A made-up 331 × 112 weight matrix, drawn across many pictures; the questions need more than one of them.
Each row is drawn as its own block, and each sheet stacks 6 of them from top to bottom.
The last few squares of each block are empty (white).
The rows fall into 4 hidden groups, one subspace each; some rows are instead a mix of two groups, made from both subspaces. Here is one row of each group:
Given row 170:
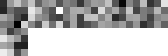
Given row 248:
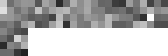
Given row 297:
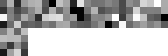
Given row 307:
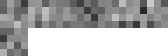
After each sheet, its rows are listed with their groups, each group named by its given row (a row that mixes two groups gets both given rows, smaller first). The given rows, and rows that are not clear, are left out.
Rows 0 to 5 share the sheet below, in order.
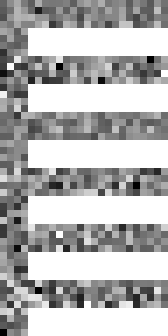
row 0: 248
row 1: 248 and 307
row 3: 297
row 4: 170
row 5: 248
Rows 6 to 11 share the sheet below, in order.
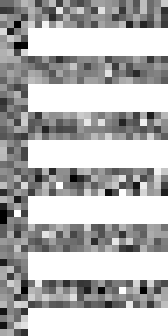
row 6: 170 and 307
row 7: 170 and 248
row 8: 307
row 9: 248 and 297
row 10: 170 and 307
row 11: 307
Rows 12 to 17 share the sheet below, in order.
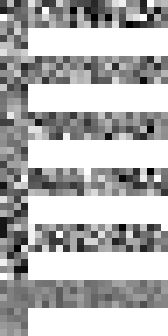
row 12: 248 and 307
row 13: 248
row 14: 170 and 248
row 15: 248 and 307
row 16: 170
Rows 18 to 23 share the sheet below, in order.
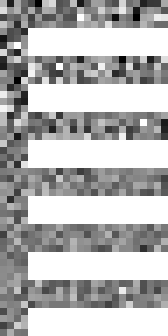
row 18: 297
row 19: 170
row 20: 297 and 307
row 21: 170 and 307
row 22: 248
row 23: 307
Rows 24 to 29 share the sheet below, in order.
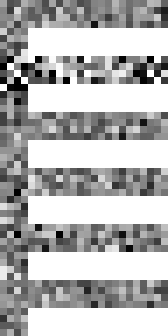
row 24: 307
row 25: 170 and 248
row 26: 297 and 307
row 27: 170
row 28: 248 and 307
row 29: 307
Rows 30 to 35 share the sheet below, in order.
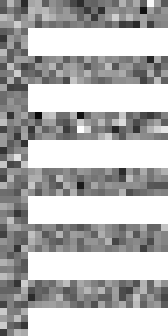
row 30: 307
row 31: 248
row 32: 297
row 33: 170 and 297
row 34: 170
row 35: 297 and 307
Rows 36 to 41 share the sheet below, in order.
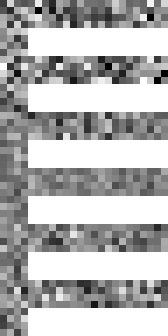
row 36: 248
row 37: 248
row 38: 170
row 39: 170
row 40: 297
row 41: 307
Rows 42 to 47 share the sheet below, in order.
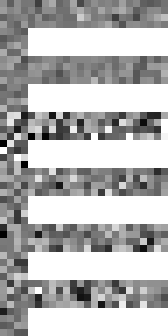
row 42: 297
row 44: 307
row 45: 248 and 297
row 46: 248
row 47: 248 and 297
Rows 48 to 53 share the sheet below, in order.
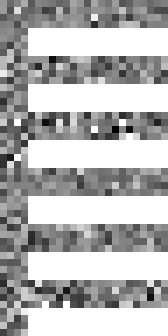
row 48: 307
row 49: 248
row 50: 307
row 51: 297
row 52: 170 and 307
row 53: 248
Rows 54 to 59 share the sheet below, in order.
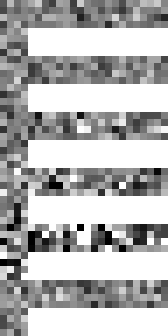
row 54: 297
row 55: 170
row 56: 297
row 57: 297
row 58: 170 and 297
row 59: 307
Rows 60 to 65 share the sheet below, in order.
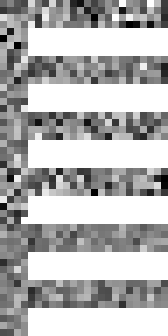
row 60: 307
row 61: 307
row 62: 170 and 248
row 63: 307
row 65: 170 and 297
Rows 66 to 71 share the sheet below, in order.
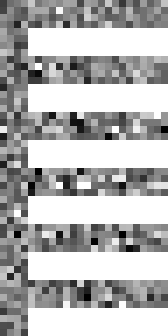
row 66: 170
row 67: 248 and 297
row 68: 297
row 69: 297
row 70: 307
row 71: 170 and 297
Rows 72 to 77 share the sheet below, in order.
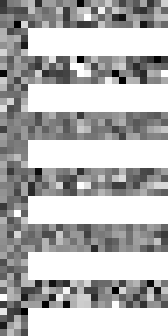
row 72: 170 and 297
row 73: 297
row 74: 297
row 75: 297
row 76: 307
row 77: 248
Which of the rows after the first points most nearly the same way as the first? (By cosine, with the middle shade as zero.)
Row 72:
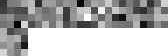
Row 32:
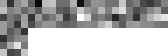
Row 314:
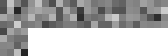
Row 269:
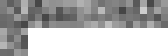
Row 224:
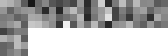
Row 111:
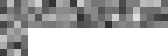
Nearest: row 32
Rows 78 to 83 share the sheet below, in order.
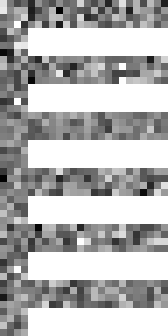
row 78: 170
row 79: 297 and 307
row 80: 170
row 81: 248
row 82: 297
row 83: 248
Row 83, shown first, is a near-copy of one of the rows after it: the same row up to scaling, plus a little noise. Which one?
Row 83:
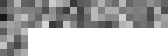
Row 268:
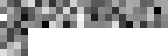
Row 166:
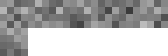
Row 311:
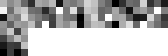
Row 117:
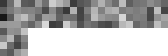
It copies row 117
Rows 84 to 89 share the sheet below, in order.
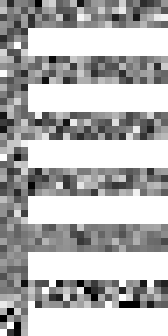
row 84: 297
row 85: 248
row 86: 248 and 297
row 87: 297 and 307
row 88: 297
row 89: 297 and 307
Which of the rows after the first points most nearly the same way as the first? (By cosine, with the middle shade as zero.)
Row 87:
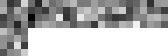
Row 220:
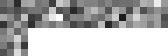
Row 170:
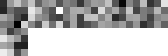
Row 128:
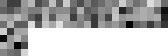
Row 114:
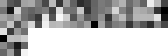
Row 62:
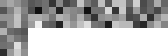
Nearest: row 220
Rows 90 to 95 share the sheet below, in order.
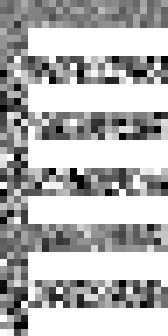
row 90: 170 and 307
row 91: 248
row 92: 297 and 307
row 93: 297
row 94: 307
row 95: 170
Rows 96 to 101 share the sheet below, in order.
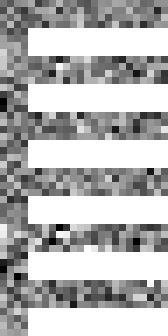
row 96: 248
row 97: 248
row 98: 297
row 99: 248
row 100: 248 and 297
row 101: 248
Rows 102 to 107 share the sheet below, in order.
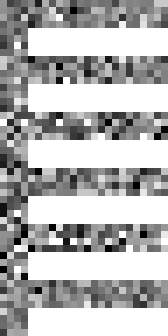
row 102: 297
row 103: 170
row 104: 248
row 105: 297
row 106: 297 and 307
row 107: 248
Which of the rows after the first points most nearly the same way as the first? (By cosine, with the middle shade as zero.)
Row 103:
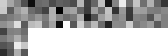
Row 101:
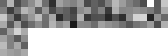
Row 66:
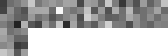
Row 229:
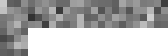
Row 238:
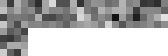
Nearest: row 229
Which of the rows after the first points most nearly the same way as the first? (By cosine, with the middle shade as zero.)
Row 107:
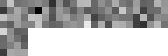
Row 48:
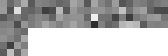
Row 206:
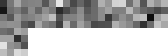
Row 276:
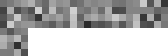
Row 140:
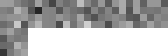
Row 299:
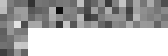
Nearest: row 140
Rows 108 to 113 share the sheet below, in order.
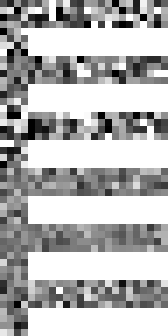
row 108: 248 and 307
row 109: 297
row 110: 170 and 307
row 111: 297
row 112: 307
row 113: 170
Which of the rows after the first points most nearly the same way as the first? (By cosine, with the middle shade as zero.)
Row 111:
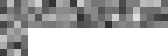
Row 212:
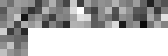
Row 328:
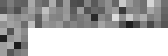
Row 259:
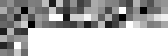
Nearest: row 328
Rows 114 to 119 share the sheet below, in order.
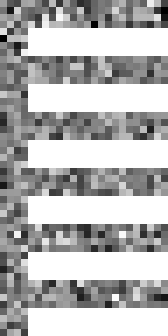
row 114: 307
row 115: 170
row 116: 248
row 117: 248
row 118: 307
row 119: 297
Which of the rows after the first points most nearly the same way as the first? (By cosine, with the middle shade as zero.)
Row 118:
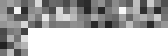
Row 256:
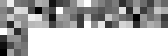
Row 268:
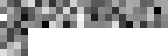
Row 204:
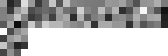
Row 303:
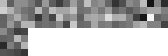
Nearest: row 256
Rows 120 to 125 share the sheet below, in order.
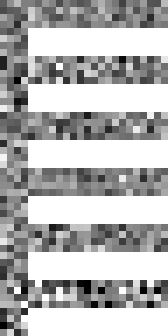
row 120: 170
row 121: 170
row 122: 248
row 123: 307
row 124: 248
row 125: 307
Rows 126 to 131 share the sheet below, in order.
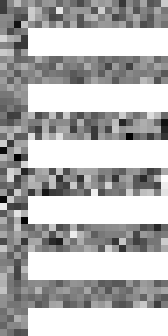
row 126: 170
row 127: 248
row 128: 307
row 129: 307
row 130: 297
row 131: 248
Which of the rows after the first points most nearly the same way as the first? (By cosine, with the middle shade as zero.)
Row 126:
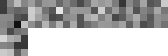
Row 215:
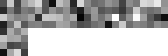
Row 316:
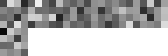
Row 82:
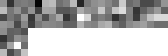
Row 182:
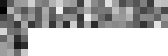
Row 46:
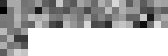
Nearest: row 182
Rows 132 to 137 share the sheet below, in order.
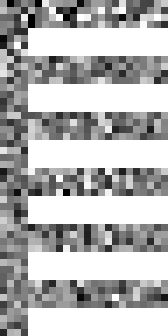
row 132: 297
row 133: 248
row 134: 170
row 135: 170
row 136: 170
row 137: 297
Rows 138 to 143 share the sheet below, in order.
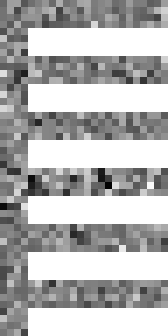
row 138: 307
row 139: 170 and 248
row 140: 170 and 248
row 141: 170
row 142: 297
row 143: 297 and 307
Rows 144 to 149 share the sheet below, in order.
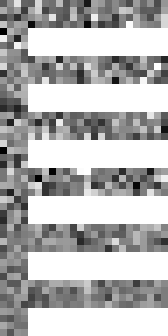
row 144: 248 and 307
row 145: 248
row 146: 248 and 307
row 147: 248 and 307
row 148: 297
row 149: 170 and 307
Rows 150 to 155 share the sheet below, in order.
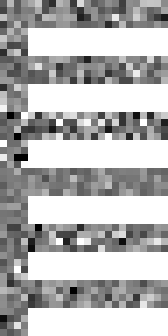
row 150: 297
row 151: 248
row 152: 170 and 307
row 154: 297
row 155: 170 and 297
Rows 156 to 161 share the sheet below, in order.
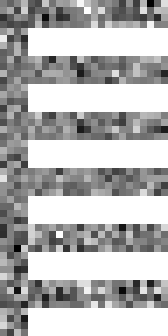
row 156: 307
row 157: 297
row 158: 297
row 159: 248
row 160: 170
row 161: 307
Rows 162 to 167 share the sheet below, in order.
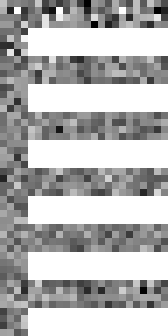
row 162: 307
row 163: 248 and 307
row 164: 297 and 307
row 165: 248
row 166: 248
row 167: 307
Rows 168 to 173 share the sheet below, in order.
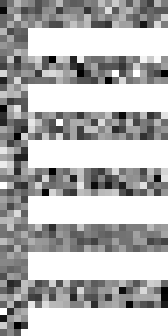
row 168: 248
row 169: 297
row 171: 248
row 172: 248 and 297
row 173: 307
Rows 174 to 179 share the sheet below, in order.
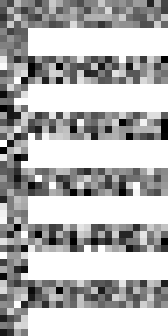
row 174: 248
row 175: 170
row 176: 307
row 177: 248 and 297
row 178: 248 and 307
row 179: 170
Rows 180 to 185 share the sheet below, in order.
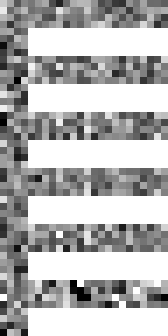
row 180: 248
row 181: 170
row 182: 170 and 248
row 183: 170 and 248
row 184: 170
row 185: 297
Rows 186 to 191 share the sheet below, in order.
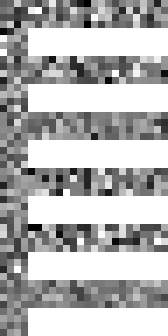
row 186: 170 and 248
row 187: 297
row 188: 307
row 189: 170 and 248
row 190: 170 and 297
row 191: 297
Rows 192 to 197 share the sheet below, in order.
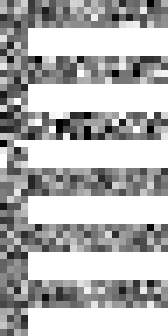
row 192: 307
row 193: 297
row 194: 248
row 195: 170
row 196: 248
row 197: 307
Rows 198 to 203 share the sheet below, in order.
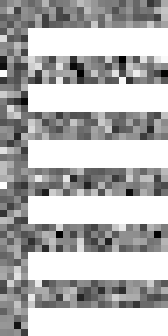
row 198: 307
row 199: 170 and 297
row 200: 170
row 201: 248 and 297
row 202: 170 and 248
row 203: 297 and 307
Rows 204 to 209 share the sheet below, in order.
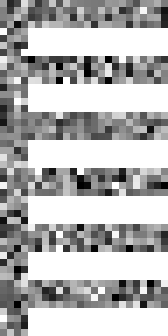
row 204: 307
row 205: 170
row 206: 248
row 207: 297
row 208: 170 and 307
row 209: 170 and 307
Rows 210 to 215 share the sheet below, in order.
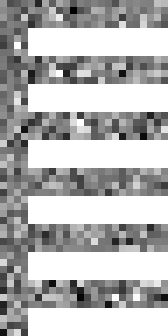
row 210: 297
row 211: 297
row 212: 248 and 297
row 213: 297
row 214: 307
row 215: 297
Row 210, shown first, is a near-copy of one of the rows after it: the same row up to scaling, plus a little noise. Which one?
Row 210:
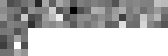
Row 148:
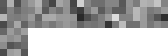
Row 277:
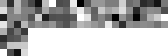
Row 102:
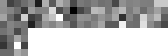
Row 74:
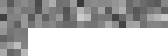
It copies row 102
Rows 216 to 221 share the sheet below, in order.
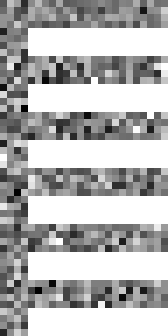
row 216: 307
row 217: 307
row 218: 248
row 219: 170
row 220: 297
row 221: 248 and 297
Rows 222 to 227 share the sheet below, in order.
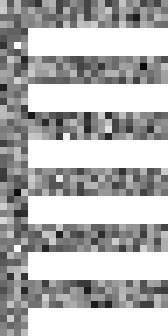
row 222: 170 and 297
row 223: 307
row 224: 170
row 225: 170
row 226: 170 and 307
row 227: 248 and 307
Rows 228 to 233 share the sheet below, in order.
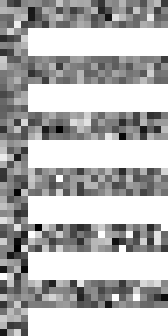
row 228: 170
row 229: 170 and 248
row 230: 297 and 307
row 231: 170
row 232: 170 and 297
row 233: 297
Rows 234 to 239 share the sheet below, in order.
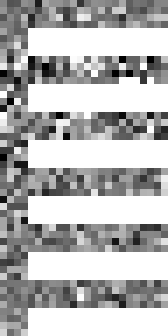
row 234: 297
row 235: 307
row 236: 248
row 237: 307
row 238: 297
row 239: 248 and 297
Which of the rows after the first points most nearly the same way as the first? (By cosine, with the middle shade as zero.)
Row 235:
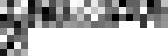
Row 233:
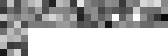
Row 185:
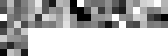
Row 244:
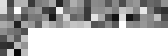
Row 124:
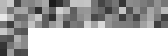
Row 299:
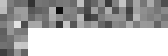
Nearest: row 244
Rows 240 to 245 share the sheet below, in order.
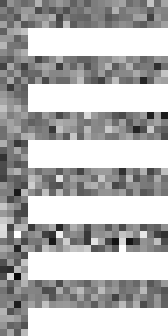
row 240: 248
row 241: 248
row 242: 248
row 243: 170
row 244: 297 and 307
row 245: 170 and 307
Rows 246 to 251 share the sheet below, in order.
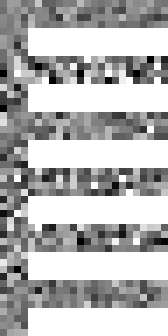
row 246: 297
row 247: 248
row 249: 307
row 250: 297
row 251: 248
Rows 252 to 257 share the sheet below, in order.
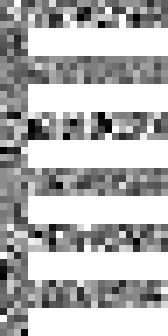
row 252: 248 and 297
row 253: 248
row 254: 170
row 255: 297
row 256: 248
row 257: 297 and 307
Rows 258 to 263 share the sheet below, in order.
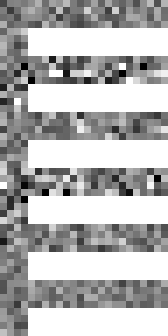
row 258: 170 and 248
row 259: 297 and 307
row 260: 297
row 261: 248
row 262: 248
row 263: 170
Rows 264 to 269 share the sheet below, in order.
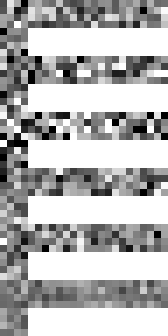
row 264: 307
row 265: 297
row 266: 248
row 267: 248
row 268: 248
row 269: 307
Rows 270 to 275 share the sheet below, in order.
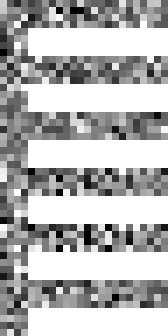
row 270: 170 and 297
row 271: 248
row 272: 297
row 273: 170
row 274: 170
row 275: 170 and 307
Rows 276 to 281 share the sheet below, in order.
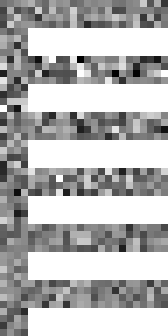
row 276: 248 and 297
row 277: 297
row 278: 297
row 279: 170
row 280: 297
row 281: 248
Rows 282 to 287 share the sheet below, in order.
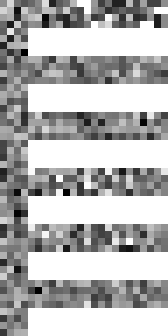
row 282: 248 and 307
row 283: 297
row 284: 307
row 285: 170
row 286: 170 and 307
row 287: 170 and 248
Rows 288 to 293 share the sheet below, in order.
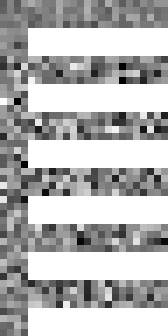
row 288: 170 and 297
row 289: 297 and 307
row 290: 248 and 297
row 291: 248
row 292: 297
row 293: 170
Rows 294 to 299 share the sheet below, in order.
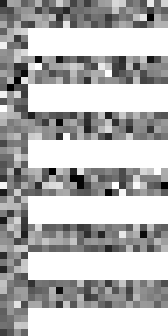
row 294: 248
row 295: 170 and 248
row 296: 170
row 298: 307
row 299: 170
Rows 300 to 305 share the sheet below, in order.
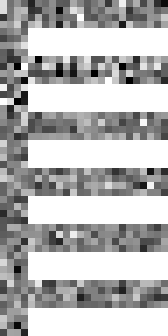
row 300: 170 and 297
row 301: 307
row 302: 307
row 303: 248
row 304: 170 and 297
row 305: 297
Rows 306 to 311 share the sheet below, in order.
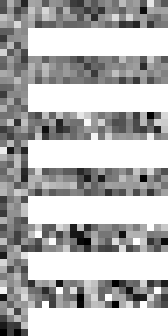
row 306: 307
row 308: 307
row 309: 307
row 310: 248 and 297
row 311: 248
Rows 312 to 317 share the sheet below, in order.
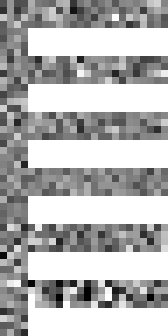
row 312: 297 and 307
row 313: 297
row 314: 297 and 307
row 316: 248 and 307
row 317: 170 and 297
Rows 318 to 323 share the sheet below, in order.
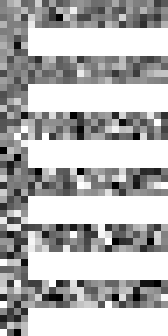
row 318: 297
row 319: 297
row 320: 248 and 307
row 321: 297
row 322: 170
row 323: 297
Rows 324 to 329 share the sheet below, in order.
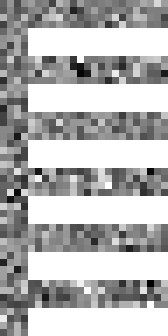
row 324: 297
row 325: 297
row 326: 170
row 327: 170 and 248
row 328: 307
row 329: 307
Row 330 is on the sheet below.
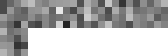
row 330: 170
